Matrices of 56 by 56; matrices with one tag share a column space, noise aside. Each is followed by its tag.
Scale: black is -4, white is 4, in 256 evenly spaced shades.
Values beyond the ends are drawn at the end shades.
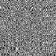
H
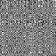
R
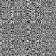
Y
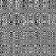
R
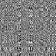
H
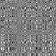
H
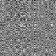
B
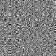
B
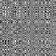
Y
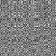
B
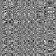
Y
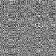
B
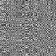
B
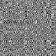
Y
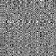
R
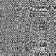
H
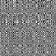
R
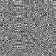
B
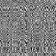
H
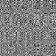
R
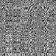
H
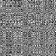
R
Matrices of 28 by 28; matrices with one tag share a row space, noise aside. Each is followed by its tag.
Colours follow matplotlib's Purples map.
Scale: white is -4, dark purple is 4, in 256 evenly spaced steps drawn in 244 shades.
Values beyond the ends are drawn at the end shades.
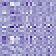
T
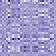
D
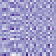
T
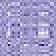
D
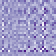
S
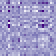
D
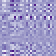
T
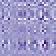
S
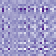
S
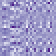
T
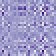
S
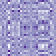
D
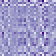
S
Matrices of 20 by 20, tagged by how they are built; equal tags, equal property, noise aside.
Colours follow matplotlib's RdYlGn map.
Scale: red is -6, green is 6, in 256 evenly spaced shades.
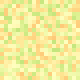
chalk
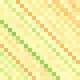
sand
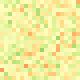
chalk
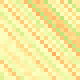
sand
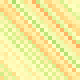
sand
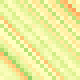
sand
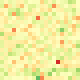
chalk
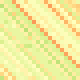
sand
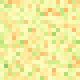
chalk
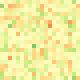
chalk
